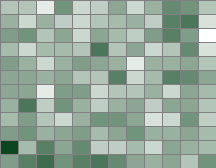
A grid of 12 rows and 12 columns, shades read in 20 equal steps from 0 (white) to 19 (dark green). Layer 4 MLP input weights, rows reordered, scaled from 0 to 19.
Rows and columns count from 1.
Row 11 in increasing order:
4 5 5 7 7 7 8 9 9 12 13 19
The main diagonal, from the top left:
6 4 6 7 10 6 6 9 3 8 8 11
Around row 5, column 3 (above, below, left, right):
7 8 8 8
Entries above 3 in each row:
11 11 11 11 11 12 11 12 11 12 12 12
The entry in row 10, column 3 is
8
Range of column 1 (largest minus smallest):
13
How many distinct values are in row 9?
9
